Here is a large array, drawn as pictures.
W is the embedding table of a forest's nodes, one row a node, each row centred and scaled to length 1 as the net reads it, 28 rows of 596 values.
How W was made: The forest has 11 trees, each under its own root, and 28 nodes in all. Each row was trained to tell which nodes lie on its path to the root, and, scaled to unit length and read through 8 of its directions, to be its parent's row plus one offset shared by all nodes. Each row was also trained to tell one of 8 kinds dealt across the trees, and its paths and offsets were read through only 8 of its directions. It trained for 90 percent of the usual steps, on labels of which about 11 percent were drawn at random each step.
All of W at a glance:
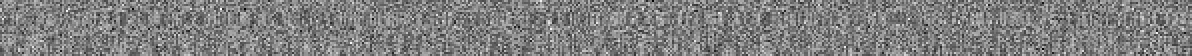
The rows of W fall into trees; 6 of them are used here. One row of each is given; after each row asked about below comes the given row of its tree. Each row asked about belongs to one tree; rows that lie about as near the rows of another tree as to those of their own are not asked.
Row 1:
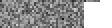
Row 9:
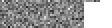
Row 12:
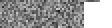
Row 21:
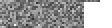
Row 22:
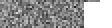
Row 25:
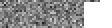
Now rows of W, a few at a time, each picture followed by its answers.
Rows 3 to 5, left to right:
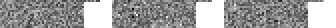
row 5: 21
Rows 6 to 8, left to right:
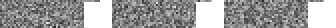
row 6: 9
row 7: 9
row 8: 12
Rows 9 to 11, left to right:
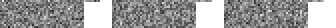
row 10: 9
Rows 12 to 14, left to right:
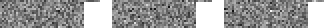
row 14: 21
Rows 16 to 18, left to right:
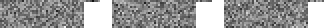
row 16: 12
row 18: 25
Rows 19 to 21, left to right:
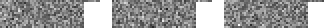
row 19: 22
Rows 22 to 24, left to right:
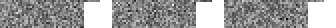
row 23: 1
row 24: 25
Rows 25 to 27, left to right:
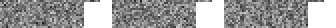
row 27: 21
